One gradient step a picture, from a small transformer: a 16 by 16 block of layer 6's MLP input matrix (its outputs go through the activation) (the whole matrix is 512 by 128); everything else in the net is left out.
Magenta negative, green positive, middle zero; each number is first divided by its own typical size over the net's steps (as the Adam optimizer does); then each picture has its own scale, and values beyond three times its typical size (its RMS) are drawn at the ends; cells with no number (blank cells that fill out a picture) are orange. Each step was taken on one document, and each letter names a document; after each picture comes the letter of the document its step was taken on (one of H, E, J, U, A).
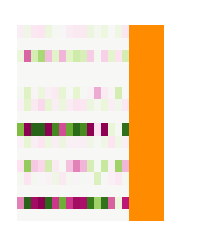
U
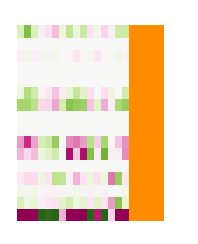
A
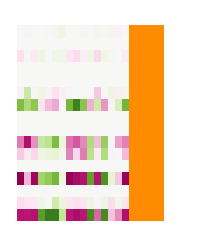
A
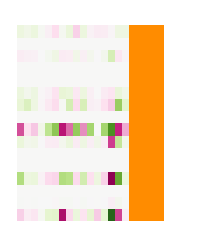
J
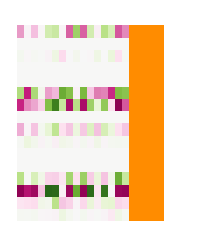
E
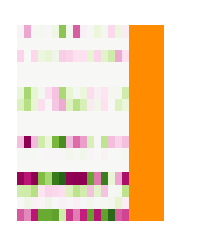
A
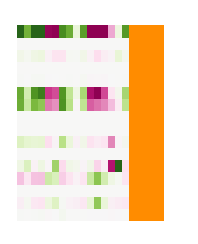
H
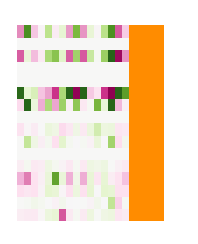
E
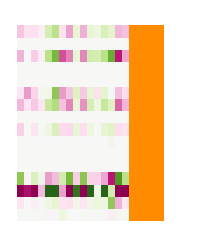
E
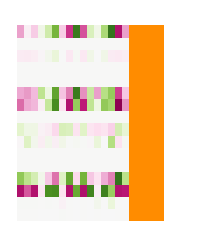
E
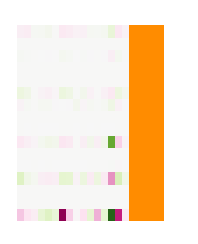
J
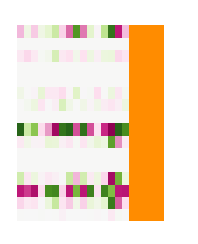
E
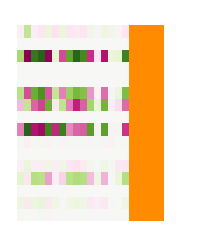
U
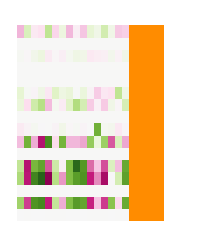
U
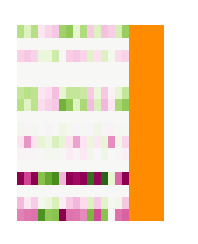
A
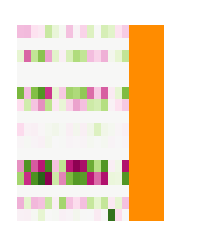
U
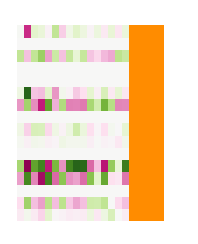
U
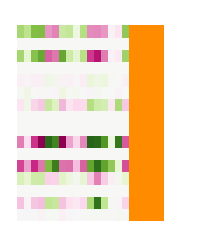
H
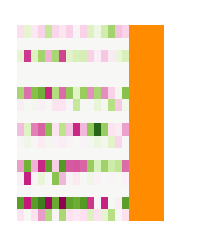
U
